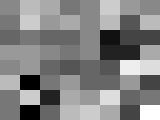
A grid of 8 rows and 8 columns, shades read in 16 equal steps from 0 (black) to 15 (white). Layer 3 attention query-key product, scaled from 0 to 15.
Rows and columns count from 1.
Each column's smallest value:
6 0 2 5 6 1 2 4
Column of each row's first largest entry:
6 2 5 8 7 1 6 8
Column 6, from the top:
12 11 1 2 5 6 13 10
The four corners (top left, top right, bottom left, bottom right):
8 8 7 15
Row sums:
73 73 42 55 66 52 66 65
